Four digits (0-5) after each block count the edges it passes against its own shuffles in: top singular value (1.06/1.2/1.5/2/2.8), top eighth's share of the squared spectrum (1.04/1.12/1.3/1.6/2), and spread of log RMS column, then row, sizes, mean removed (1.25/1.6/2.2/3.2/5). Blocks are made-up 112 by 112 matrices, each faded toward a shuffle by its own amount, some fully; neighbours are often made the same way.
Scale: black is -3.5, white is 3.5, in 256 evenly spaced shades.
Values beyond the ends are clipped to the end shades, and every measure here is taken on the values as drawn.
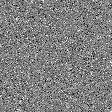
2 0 0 0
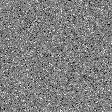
1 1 0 0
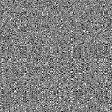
4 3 2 2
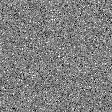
2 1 0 0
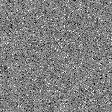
2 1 0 0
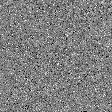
0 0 0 0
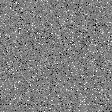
1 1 0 1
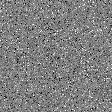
2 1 0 0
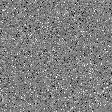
2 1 0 0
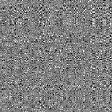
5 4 3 3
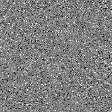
3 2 1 1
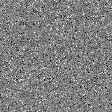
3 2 0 0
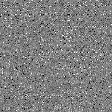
4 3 1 2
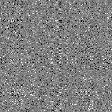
4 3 2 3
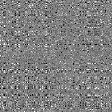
5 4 3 3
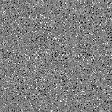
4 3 1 1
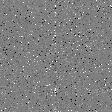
2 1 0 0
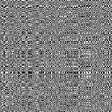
5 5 4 4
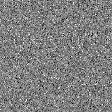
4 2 1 1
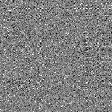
4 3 1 2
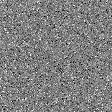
3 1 0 0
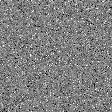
0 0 0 0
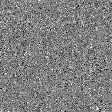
3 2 0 1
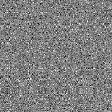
4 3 2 2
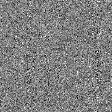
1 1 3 0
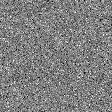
0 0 0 0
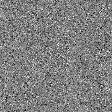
0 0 2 0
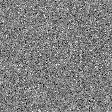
0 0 1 0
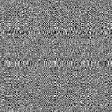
5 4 3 3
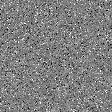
0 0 0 0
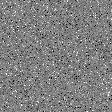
0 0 0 0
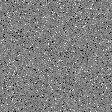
0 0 0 0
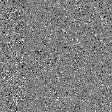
1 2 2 0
